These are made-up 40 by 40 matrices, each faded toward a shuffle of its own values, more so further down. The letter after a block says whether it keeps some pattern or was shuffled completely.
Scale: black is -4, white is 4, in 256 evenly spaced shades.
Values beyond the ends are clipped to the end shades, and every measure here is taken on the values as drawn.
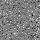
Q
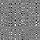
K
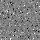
Q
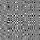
K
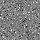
Q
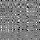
K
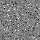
Q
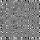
K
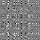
K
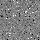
Q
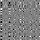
K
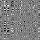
K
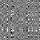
K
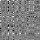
K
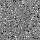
Q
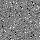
Q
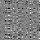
K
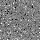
Q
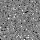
Q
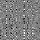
K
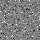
Q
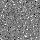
Q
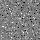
Q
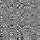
K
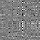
K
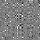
K
